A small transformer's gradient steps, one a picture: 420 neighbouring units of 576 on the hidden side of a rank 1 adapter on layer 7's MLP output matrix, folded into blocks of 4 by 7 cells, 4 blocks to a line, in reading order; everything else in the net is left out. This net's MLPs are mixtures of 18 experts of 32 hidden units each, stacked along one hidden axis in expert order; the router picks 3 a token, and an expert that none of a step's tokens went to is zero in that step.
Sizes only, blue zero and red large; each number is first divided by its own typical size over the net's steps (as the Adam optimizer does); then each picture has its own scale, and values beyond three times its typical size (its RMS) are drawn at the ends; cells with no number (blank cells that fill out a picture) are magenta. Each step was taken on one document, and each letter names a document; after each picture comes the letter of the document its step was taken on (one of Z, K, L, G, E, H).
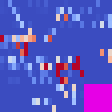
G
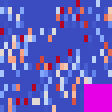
G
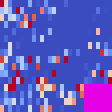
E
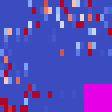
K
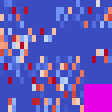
G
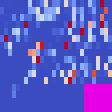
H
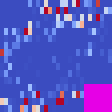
K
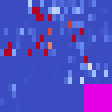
H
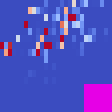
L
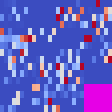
G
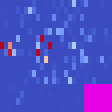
L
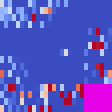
E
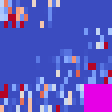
E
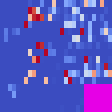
H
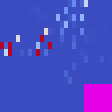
L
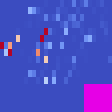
L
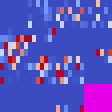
G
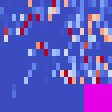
H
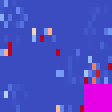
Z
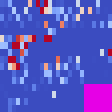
G
